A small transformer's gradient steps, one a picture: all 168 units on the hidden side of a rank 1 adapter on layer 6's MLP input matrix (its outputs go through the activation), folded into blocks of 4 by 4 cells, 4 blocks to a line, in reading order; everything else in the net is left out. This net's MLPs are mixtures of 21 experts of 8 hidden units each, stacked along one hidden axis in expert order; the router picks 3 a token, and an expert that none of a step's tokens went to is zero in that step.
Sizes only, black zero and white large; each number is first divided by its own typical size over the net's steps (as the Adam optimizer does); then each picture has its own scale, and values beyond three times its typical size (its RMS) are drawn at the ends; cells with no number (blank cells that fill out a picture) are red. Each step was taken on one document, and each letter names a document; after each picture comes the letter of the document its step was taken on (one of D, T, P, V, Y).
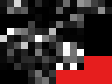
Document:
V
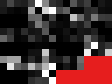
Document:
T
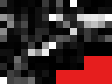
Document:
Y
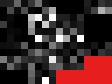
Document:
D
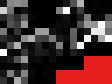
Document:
Y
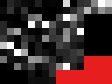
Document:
V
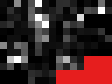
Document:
D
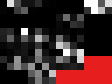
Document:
V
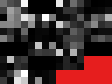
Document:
Y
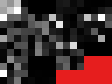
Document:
Y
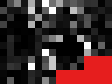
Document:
T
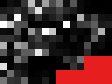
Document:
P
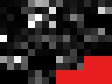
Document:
D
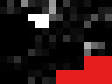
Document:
T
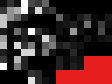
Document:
P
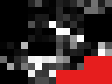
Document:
V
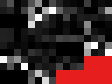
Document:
T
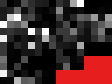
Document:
P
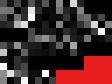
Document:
Y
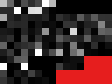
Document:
Y
